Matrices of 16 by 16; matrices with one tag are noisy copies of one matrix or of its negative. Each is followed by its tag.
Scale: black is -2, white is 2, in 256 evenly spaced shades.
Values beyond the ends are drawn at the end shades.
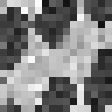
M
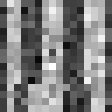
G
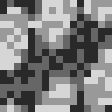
M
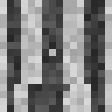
G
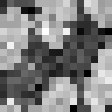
M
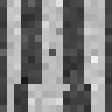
G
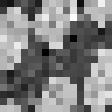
M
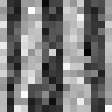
G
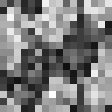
M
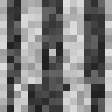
G
